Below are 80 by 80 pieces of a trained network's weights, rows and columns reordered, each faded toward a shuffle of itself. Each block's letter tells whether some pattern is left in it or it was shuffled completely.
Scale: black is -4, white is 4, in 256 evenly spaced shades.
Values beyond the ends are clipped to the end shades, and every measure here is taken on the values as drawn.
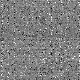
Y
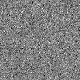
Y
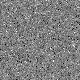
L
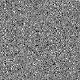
Y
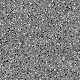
L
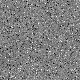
L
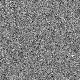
L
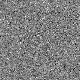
Y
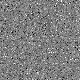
L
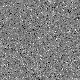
L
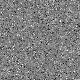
L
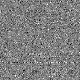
Y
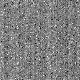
Y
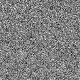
L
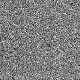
Y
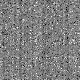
Y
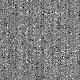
Y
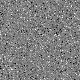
L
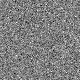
L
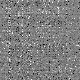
Y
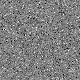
L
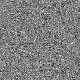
Y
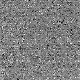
Y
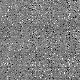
Y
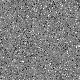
L
